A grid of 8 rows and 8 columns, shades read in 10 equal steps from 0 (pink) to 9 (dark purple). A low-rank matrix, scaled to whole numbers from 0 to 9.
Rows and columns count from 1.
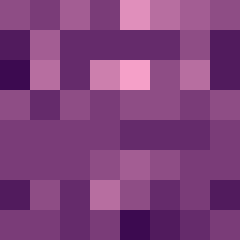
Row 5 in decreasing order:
7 7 7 6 6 6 6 6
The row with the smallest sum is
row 1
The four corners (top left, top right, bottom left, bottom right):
5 5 6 6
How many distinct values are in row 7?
5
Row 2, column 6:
7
